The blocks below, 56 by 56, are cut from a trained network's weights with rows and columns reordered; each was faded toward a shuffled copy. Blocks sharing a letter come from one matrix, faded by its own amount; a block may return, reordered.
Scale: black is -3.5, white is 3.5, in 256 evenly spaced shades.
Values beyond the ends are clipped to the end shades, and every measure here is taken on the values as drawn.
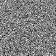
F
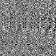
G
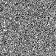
F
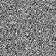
G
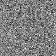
F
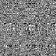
G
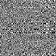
G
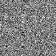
F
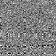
G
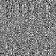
G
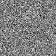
F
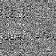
G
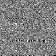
G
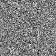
F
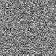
G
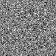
F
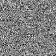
F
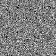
F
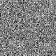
F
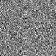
G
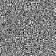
G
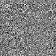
G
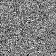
F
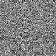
G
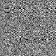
G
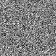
F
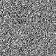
G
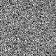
F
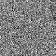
G
